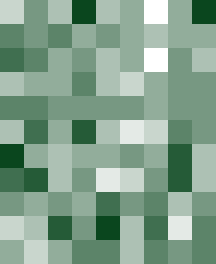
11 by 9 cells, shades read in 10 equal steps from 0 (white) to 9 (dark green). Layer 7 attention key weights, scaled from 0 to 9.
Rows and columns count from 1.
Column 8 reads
4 4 5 5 5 6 8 8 3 1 5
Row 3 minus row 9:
2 2 -1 1 -4 -1 -6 2 -2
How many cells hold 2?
6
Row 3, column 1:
7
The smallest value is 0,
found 2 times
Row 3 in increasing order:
0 3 3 4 4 5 5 6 7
